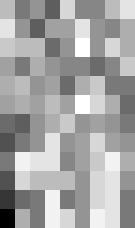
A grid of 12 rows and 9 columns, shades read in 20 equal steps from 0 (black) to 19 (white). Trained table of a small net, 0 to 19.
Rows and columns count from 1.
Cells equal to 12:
11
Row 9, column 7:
15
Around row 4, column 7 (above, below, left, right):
11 15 10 10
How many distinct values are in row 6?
6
